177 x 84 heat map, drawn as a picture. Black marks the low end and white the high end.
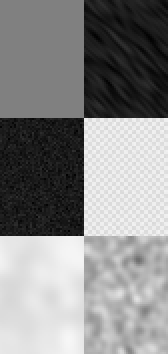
The table splits into 3 rows of 2 panels. Panel 1,1: middling, flat. Panel 1,2: very low, slanting down to the right, faint in contrast. Panel 2,1: very low, fine-grained, faint in contrast. Panel 2,2: very high, checkered, faint in contrast. Panel 3,1: very high, smooth, faint in contrast. Panel 3,2: high, blotchy.
